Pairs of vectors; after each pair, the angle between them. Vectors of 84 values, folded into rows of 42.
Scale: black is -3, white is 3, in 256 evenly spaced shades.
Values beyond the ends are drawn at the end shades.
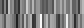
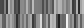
nearly parallel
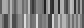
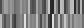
nearly parallel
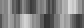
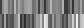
partly opposed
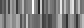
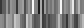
nearly parallel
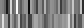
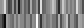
orthogonal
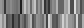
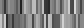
nearly parallel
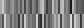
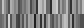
partly aligned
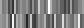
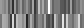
nearly parallel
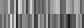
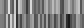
nearly parallel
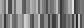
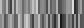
nearly parallel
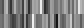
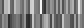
partly aligned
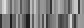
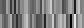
partly opposed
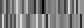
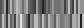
nearly parallel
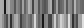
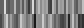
nearly opposite
